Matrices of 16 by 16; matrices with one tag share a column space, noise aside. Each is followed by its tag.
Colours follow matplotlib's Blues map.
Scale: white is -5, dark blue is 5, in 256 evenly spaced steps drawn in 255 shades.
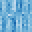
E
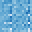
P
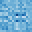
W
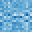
W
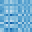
P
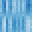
E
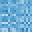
P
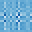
W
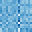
P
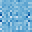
W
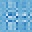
W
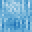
E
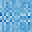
W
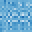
W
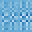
W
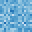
P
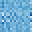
W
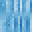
E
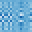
W
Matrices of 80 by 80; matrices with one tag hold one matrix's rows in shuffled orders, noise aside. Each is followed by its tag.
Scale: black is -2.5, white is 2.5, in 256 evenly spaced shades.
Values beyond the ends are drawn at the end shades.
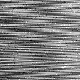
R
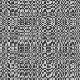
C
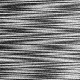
R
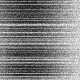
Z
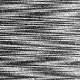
R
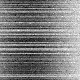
Z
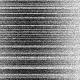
Z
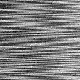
R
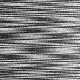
R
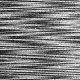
R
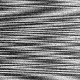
R
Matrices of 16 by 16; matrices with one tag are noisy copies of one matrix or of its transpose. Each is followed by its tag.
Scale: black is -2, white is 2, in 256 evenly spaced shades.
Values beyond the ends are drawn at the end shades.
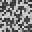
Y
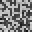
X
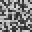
X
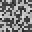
Y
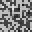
X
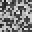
Y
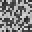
Y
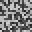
X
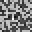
X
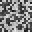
Y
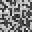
X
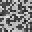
Y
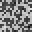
Y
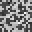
Y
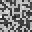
X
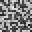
X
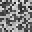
Y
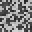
Y
